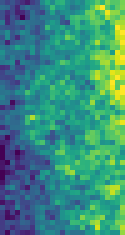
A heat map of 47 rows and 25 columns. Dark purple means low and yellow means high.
There are no regular stripes. The ninth with the lowest average is the bottom left. Values rise toward the right.
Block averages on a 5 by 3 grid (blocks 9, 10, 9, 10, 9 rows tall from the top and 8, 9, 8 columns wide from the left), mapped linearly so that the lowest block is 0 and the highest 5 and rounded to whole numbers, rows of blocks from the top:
1 3 5 | 1 3 5 | 2 3 4 | 0 3 4 | 0 2 4
